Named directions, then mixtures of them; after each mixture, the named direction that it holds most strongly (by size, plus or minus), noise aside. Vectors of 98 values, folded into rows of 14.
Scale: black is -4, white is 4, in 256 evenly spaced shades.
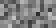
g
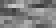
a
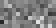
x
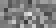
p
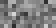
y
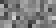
g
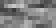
a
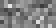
x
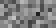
g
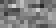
a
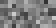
y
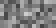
g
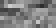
a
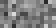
y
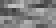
a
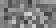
p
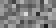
g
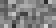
y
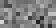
x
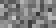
g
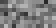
y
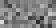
x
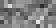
x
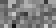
y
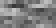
a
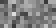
y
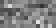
x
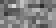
a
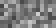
g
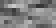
a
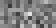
p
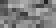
a
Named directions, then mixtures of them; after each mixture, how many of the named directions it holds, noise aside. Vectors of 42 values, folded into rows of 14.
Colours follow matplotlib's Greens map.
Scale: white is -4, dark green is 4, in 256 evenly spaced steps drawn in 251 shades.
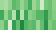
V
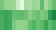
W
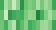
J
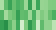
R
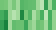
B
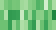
three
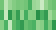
two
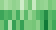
two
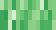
three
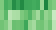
three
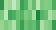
two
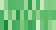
two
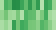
three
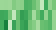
two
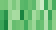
one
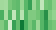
one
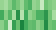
one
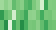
two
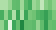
one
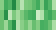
one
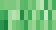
one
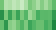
three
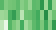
two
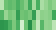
one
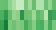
two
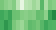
one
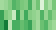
three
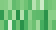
one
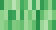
three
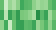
two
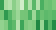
two
